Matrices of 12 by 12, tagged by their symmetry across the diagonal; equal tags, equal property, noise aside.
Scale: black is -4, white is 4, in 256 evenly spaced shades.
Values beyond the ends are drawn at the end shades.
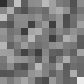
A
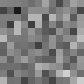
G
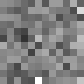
G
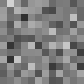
G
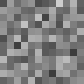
A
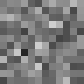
G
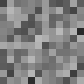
A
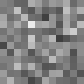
G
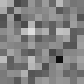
A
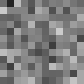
G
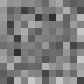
A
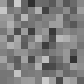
G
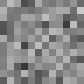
A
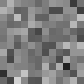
A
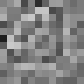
A
